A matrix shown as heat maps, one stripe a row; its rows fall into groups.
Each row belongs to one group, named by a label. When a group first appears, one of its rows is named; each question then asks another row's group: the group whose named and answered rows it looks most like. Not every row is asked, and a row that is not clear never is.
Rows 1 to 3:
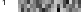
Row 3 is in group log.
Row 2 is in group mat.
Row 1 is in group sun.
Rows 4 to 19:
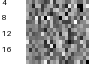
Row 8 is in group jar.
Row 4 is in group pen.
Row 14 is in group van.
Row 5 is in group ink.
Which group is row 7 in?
log
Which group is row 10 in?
mat
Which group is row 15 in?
pen
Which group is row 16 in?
log
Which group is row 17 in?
mat
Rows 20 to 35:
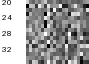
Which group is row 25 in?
jar
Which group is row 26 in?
jar
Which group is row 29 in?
mat
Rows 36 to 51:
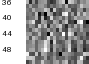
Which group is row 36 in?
log
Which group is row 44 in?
mat
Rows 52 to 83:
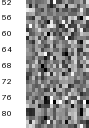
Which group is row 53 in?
log
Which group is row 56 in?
ink
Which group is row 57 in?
mat
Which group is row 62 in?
ink
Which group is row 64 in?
ink
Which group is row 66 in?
pen
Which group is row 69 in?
pen
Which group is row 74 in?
pen
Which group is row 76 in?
sun
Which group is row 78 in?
mat
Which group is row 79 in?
ink
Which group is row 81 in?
pen
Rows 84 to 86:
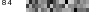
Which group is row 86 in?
sun
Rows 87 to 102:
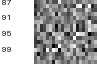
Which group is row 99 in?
sun
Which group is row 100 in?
log
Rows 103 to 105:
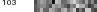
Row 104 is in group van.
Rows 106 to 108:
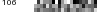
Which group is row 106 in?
van
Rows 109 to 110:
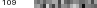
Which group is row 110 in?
sun
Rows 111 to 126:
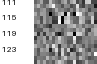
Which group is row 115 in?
pen
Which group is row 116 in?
pen
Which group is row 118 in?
ink
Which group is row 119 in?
log
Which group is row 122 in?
sun
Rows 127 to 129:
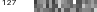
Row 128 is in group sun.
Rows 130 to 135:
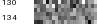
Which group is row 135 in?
ink
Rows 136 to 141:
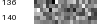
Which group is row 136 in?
jar
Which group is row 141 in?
mat
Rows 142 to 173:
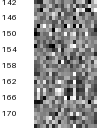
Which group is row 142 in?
ink
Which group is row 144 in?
ink
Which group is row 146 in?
log
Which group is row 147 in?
pen
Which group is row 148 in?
mat
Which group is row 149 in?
jar
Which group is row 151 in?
jar
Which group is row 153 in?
jar
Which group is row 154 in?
pen
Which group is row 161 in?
van
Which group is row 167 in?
ink
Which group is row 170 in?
mat
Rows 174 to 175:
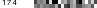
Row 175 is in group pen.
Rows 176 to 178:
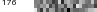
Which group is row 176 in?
pen
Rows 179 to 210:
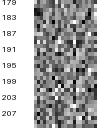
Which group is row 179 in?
van
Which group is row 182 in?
ink
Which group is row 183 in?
ink
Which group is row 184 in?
sun
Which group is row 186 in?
log
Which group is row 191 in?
van
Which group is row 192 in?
log
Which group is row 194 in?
sun
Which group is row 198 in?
jar
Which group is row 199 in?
log
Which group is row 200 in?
pen
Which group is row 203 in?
van
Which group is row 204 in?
log
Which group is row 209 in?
log
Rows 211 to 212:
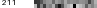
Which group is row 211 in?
ink
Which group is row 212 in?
log
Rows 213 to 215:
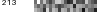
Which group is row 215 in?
sun
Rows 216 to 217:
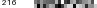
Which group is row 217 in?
log
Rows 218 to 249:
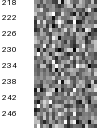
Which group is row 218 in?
pen
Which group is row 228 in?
ink
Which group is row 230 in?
log
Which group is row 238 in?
pen
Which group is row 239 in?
ink
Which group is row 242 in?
ink
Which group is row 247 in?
jar
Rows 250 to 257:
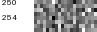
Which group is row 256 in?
pen
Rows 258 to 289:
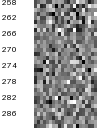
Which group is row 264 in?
van
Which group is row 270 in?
pen
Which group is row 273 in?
sun
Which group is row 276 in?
jar
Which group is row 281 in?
mat
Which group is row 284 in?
ink
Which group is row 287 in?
pen
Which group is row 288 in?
log
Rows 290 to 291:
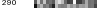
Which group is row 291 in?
jar
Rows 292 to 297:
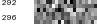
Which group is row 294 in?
log
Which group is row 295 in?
jar
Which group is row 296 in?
jar
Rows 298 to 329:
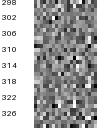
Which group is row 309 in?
ink
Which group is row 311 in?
sun
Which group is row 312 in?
log
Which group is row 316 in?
pen
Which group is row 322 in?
jar
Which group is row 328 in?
ink
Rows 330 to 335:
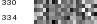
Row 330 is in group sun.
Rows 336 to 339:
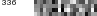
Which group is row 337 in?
pen
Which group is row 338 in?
pen
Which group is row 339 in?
ink
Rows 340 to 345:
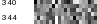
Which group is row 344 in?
van
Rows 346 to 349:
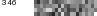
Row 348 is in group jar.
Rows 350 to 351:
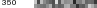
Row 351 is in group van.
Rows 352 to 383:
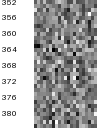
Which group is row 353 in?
sun
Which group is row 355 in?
mat
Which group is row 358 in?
ink
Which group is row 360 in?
van
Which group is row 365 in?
log
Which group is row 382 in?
jar
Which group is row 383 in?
jar
